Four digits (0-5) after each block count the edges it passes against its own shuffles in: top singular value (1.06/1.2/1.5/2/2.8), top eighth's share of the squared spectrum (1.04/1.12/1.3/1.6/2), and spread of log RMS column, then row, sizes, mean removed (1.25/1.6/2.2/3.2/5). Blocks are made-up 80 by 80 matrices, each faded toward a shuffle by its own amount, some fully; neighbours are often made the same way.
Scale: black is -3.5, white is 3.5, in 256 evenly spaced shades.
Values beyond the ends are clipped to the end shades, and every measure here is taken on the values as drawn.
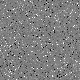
0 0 0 0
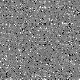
3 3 1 1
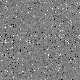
2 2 0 0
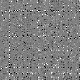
4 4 2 2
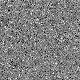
0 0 0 0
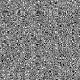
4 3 1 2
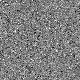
1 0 0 0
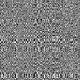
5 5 3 3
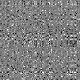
4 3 2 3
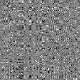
4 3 2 2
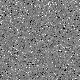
1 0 0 0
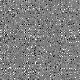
4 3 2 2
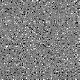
4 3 1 2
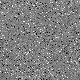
1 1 0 0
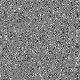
3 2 1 0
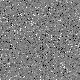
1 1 0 0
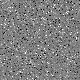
0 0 0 0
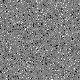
2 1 0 0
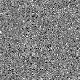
3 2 1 1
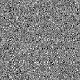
4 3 2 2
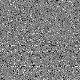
3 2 1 2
